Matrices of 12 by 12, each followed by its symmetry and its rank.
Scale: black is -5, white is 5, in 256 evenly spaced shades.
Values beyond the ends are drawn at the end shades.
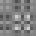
symmetric, rank one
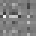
neither, rank two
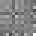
symmetric, rank two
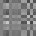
neither, rank one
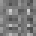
neither, rank two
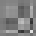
symmetric, rank one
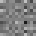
neither, rank two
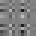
neither, rank one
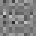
neither, rank two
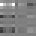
neither, rank one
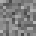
neither, full rank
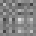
symmetric, rank two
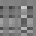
neither, rank one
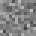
neither, full rank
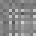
symmetric, rank two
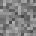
neither, full rank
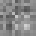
symmetric, rank two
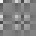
symmetric, rank one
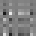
neither, rank one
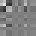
symmetric, rank one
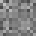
symmetric, rank two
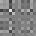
symmetric, rank two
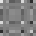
symmetric, rank one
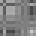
symmetric, rank one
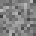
neither, full rank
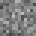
neither, full rank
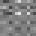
neither, rank two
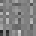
neither, rank two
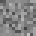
neither, full rank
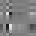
neither, rank one
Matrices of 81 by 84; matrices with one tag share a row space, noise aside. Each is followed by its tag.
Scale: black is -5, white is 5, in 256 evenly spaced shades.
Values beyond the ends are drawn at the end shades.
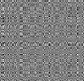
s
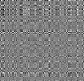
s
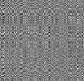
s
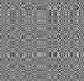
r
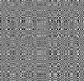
r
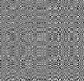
r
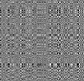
r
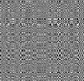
r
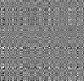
s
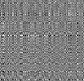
s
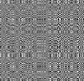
r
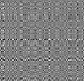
s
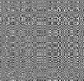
r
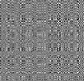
r
